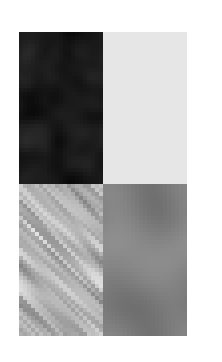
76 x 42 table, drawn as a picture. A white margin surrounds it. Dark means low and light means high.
It is made of 2 by 2 panels. Panel 1,1: very low, blotchy, faint in contrast. Panel 1,2: very high, flat. Panel 2,1: high, slanting down to the right. Panel 2,2: middling, smooth, faint in contrast.
